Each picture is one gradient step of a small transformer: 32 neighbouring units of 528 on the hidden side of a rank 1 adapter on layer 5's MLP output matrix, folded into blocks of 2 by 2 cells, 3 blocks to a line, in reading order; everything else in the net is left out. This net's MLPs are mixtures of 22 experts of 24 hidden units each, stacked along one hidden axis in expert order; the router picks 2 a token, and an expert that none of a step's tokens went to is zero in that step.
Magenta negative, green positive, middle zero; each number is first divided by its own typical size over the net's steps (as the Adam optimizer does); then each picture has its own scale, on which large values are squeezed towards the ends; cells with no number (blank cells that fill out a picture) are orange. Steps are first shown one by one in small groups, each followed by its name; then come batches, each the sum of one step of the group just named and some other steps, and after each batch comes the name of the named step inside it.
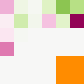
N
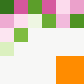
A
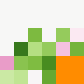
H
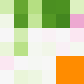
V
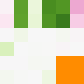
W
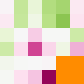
W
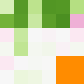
V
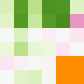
V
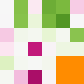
W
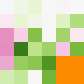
H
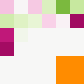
N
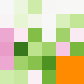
H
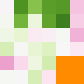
W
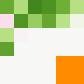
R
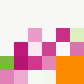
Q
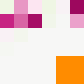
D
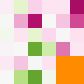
D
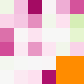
D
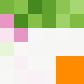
R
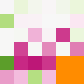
Q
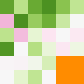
R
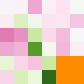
Q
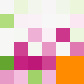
Q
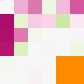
D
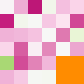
Q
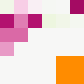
D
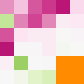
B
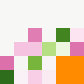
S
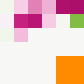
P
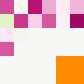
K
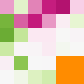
B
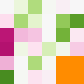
S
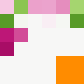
P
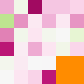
K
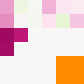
P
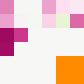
P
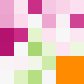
K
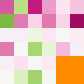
K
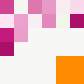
K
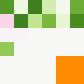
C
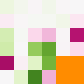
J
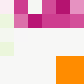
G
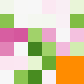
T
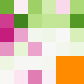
C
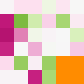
J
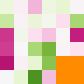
J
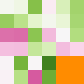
T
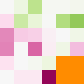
J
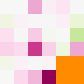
G
